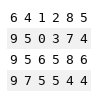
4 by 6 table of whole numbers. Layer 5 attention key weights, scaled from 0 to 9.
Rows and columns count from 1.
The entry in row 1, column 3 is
1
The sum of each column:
33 21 12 15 27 19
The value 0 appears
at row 2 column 3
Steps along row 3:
down up down up down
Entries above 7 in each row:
1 1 2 1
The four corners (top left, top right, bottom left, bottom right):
6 5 9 4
